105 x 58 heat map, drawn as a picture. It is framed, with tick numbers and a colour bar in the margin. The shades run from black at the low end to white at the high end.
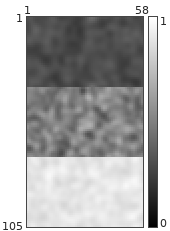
The table splits into 3 rows of 1 panel. Panel 1,1: low, blotchy, faint in contrast. Panel 2,1: middling, blotchy. Panel 3,1: very high, blotchy, faint in contrast.
